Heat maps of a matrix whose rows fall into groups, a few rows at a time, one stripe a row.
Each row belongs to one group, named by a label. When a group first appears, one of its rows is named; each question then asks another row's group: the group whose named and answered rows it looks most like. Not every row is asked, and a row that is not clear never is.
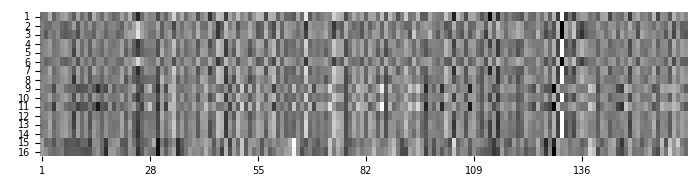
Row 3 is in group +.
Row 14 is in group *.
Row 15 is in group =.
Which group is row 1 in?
*
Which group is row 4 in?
*
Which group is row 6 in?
+
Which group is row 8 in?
*
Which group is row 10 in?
*
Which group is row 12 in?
*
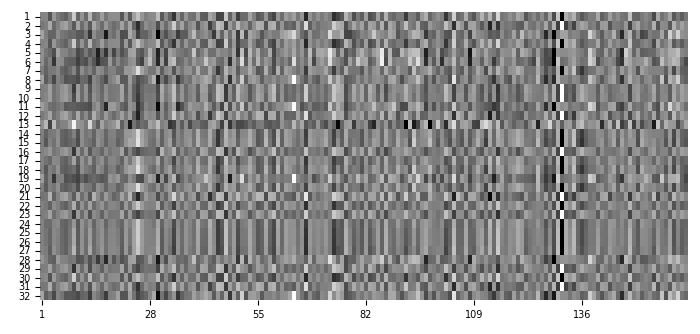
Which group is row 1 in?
+
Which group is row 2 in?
*
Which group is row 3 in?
=
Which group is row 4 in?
+
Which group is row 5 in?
=
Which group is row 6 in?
=
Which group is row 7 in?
+
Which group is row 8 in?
=
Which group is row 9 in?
*
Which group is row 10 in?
*
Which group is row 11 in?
=
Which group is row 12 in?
*
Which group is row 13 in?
+
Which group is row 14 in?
+
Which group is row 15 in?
+
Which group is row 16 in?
*
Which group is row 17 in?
+
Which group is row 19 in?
=
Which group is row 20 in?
+
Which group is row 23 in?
*
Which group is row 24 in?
+
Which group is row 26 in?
+
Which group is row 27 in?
+
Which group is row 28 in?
=
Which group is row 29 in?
*
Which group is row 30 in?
+
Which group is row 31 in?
*
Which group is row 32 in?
=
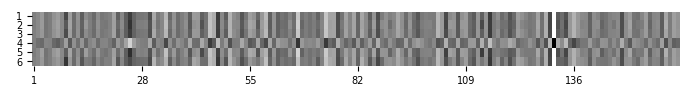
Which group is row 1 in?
*
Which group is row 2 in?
*
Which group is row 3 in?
*
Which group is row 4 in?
+
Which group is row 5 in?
*
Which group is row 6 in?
*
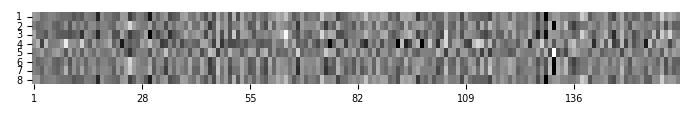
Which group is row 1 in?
=
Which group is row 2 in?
+
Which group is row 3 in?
=
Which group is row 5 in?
*
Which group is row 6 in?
+
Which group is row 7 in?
+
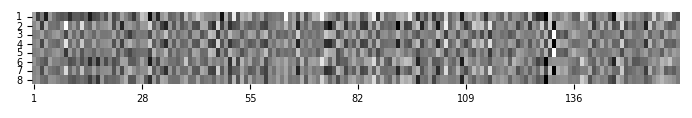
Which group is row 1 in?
=
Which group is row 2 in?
+
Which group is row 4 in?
+
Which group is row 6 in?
=
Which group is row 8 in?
=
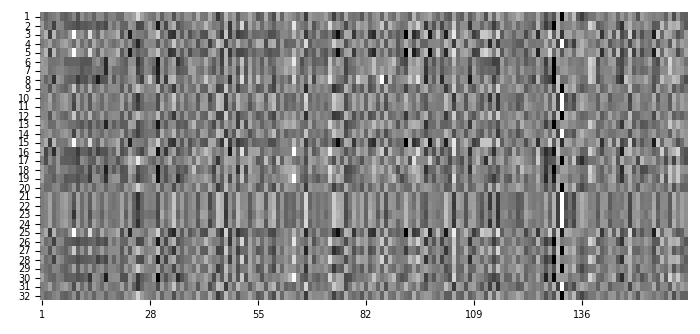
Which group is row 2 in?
=
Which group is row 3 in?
+
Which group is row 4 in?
*
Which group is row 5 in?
+
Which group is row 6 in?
=
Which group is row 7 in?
=
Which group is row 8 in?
=
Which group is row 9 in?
+
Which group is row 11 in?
*
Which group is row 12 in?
+
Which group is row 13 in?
=
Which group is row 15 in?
+
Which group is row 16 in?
=
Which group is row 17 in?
+
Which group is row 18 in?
=
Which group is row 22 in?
*
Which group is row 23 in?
*
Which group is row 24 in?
*
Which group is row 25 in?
+
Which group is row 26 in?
=
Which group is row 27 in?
+
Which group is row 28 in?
=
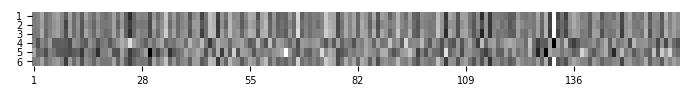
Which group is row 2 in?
*
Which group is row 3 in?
*
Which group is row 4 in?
+
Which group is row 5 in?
=
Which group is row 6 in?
*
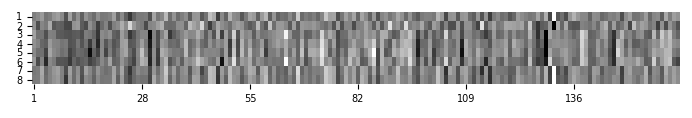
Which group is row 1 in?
*
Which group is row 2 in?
+
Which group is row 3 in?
=
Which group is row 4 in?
=
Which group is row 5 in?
=
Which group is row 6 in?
=
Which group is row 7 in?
*
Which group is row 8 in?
*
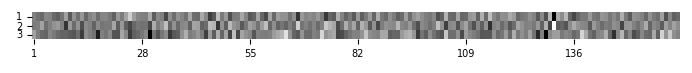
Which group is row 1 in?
+
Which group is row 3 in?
=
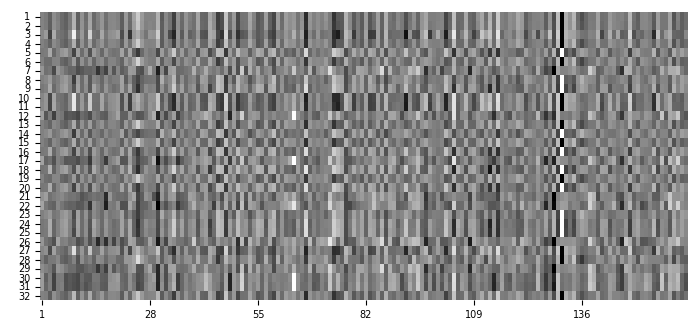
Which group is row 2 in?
+
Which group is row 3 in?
+
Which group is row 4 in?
+
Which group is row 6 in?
+
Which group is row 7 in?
=
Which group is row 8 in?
*
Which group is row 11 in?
+
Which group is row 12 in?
=
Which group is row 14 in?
*
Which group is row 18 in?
*
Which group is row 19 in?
+
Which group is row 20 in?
*
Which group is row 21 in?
=
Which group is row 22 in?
=
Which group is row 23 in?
*
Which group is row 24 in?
*
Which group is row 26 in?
=
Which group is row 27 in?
+
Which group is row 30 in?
=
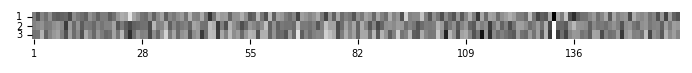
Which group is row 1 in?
+
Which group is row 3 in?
*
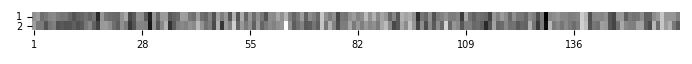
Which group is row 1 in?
=
